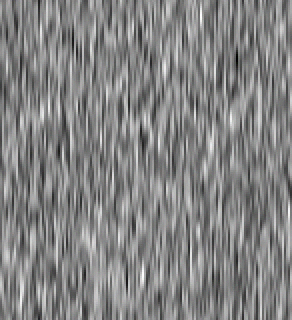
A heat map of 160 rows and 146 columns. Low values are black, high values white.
Histogram: bell-shaped. Mirror symmetry: none. Grain: streaks running down. Average level on the scale: 50%.
